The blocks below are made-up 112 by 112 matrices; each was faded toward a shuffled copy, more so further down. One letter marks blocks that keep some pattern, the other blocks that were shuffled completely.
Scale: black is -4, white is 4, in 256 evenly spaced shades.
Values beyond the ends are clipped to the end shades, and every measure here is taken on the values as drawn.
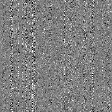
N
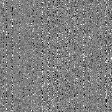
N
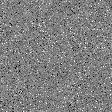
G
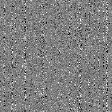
N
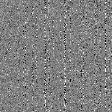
N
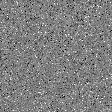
G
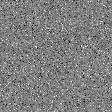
G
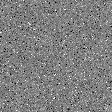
G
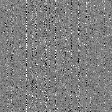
N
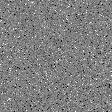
G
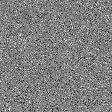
G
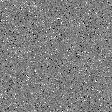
G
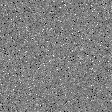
G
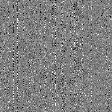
N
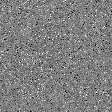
G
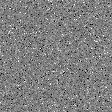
G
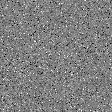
G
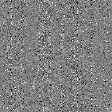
N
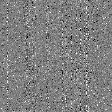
N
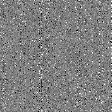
N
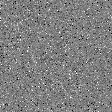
G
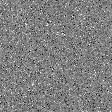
G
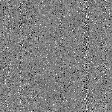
N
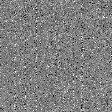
N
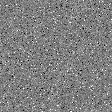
G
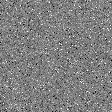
G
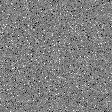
G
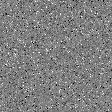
G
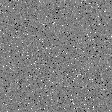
G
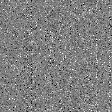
N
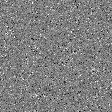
G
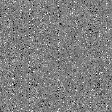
N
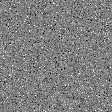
G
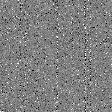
N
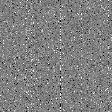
N
